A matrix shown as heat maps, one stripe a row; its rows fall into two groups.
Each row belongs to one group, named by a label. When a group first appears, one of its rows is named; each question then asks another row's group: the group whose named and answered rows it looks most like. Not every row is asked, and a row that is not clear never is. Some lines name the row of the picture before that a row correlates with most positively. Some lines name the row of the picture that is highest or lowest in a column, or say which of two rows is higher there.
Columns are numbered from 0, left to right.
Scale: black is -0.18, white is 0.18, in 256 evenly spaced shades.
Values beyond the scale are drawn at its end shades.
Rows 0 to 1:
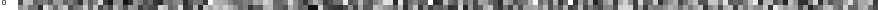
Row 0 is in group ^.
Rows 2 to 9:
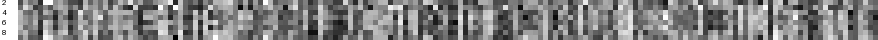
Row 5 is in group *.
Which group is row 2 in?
^
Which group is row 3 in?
^
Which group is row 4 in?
*
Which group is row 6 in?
*
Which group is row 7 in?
*
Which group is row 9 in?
^
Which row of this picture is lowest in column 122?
2
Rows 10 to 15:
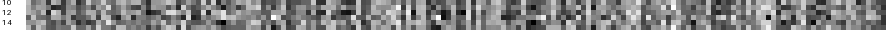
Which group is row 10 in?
*
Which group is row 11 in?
*
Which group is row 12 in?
*
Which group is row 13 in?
^
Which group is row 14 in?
*
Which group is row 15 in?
*
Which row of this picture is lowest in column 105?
14
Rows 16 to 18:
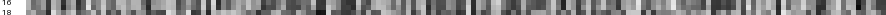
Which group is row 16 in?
*
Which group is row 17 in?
*
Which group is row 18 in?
^
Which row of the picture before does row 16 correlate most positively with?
10
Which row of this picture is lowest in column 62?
18
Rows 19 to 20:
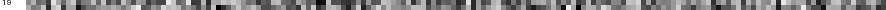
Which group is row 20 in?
*
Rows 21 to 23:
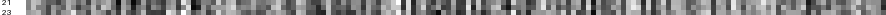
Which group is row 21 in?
^
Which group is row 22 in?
^
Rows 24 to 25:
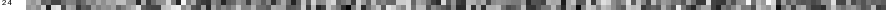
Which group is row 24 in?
*
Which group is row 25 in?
*
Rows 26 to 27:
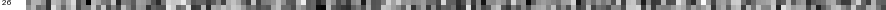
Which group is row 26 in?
^
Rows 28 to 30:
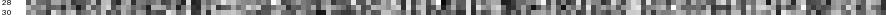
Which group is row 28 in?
^
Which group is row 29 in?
*
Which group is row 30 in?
^
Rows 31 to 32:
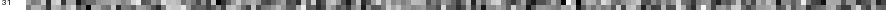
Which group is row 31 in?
*
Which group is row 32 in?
^
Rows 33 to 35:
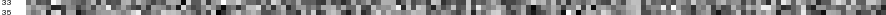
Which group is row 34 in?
*
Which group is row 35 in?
*
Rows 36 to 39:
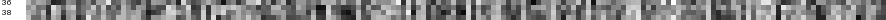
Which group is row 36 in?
*
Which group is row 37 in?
^
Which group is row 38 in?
*
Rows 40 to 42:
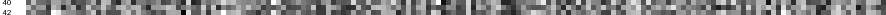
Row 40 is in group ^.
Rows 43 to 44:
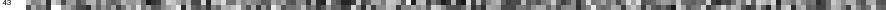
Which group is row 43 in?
*
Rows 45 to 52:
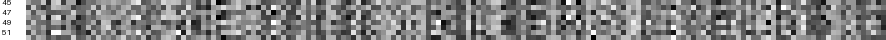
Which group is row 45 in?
*
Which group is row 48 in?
*
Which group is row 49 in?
^
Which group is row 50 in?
*
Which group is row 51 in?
^
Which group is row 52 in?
*
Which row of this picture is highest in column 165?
49
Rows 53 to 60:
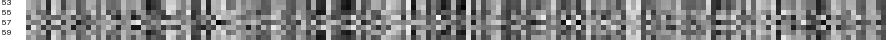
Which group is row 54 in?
*
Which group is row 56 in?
^
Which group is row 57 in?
*
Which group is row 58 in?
^
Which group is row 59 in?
*
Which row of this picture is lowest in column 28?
56
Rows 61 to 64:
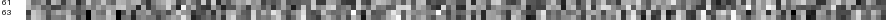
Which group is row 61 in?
*
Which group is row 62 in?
*
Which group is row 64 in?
^
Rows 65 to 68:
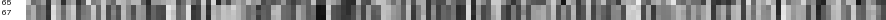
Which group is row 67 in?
^
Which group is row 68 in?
^
